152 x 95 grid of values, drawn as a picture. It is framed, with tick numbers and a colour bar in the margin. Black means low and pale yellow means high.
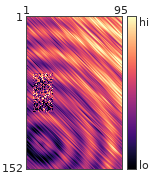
An odd patch, rougher than its surroundings, sits in the middle left. Concentric rings centre on the bottom left. There is an overall slope up to the top right. Values change most from cell to cell in the middle left.
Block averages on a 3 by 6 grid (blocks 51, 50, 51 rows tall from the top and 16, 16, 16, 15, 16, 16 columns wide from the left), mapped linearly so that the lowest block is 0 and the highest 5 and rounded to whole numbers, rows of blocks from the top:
234455 / 222344 / 012223
